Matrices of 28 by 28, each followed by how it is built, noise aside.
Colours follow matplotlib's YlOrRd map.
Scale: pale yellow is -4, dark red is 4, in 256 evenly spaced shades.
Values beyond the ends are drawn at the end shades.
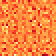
low rank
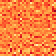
low rank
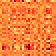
low rank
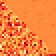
lower triangular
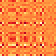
low rank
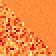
lower triangular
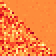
lower triangular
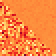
lower triangular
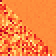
lower triangular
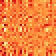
low rank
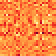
low rank
